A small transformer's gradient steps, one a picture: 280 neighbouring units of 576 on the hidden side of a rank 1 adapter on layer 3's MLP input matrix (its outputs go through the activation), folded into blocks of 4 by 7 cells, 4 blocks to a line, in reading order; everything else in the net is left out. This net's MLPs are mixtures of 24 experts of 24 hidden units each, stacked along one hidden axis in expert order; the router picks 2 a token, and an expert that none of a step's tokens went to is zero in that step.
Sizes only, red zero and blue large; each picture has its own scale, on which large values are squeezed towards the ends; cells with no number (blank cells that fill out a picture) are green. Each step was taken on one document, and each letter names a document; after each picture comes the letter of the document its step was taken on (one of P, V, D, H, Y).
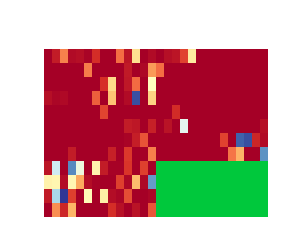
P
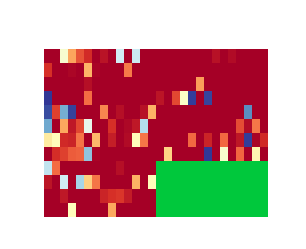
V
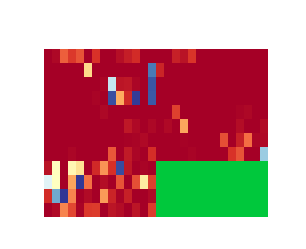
P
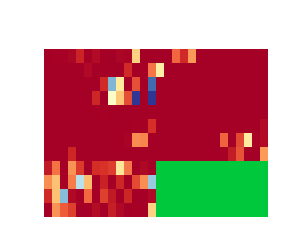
P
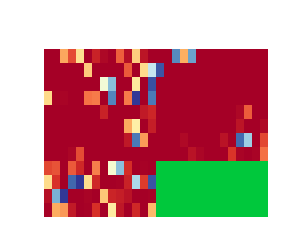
P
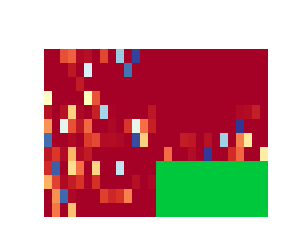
V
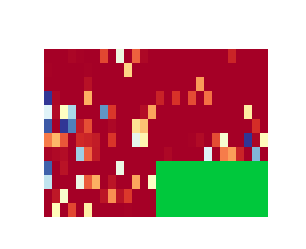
V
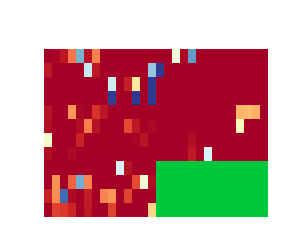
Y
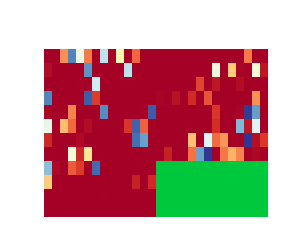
V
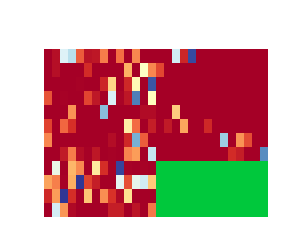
P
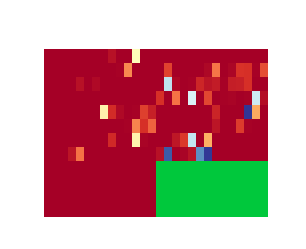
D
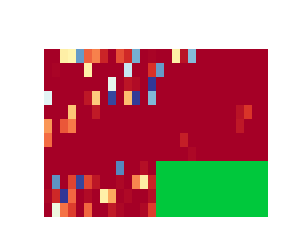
Y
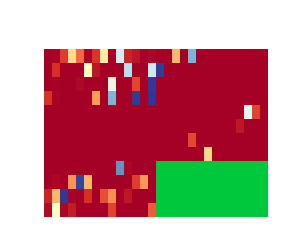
Y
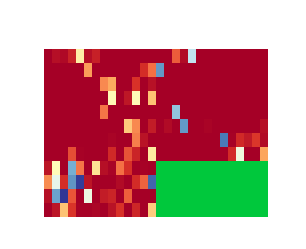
P
